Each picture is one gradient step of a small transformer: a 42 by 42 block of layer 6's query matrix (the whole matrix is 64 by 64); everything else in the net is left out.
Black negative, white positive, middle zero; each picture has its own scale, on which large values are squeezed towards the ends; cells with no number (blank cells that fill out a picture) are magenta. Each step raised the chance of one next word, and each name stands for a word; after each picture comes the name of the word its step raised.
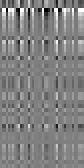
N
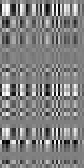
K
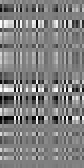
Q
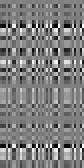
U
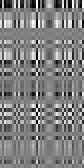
N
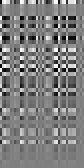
Q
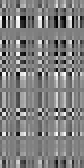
K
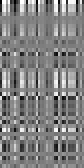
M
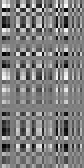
M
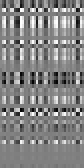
N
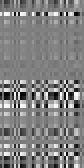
U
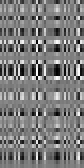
K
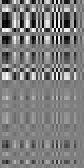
K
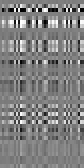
N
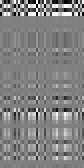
M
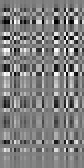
Q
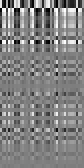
N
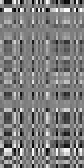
U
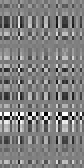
U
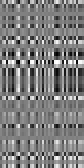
Q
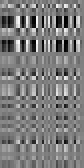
K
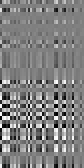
M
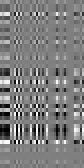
U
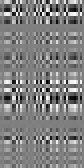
Q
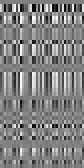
N
